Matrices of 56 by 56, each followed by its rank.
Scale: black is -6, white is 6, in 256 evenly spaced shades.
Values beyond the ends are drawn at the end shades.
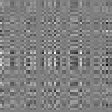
two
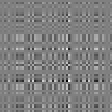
one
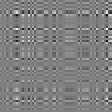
one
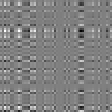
one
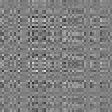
two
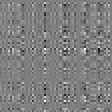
two
